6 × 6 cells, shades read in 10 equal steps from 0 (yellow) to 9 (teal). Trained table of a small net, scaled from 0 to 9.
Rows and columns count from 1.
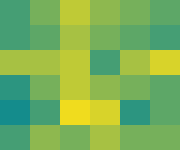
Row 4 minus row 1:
1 0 0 0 0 0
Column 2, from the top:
5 6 3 5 7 4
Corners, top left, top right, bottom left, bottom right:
7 6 7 5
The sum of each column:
41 30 14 24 32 31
